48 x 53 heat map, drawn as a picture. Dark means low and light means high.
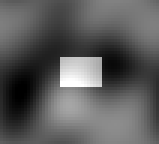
Ninth with the highest average: centre. Odd patch: higher, in the centre. Ninth with the lowest average: middle left. Roughest part: centre.
